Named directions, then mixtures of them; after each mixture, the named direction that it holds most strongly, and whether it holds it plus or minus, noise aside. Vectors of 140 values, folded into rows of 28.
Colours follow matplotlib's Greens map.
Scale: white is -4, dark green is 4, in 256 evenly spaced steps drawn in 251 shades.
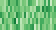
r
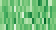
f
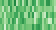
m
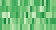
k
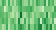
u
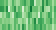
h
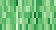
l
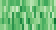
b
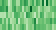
h, plus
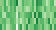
l, plus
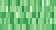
h, minus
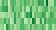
f, plus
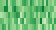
u, minus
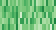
u, minus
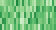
r, plus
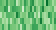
h, plus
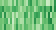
m, minus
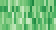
b, minus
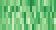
b, minus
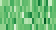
f, plus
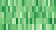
m, minus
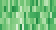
b, minus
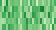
u, minus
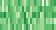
h, minus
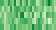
m, plus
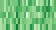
r, plus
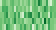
f, plus
